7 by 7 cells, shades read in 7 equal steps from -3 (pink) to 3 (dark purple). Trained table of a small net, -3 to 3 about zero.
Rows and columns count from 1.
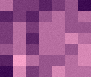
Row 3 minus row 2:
-1 -2 -1 -1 0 0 1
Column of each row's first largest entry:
7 1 1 3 3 1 1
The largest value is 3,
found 2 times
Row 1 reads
-1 1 1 2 1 0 3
